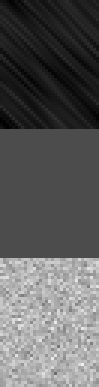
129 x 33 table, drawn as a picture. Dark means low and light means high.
The table splits into 3 rows of 1 panel. Panel 1,1: very low, slanting down to the right, faint in contrast. Panel 2,1: low, flat. Panel 3,1: high, fine-grained.
